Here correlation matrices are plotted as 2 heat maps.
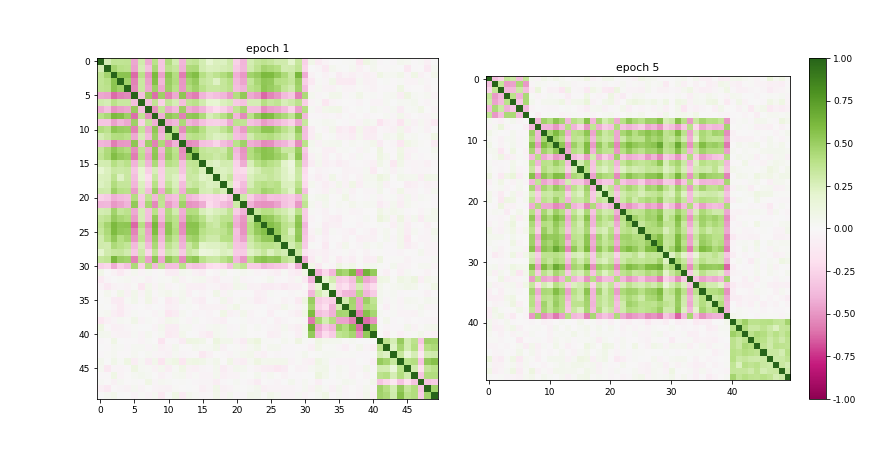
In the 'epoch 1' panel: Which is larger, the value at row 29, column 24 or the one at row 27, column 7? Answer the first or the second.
the first
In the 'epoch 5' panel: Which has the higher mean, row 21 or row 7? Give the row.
7
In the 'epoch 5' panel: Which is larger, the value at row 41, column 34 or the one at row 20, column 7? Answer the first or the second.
the second
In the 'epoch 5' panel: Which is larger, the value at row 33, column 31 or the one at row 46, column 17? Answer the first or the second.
the second
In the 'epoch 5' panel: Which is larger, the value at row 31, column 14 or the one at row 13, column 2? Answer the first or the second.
the first
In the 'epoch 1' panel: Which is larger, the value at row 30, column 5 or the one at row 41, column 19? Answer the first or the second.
the first
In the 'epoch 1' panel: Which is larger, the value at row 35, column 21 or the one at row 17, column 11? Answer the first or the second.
the second
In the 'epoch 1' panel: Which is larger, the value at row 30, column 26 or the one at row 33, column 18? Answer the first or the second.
the second
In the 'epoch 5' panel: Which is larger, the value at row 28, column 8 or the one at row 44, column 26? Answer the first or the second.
the second
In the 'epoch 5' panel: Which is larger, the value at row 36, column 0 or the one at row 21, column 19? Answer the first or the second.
the first
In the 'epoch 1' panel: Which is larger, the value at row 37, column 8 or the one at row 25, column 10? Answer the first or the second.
the second
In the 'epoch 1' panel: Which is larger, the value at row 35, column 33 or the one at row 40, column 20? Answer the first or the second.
the second
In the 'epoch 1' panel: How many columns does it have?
50
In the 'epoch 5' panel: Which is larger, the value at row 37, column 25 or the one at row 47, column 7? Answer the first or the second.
the first
